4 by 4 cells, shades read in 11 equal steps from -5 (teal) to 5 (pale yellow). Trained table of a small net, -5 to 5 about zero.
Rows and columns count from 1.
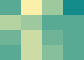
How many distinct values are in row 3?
3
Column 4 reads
-5 -2 -2 -2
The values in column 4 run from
-5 to -2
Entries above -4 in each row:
3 4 4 4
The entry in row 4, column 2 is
3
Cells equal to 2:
1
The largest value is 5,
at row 1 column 2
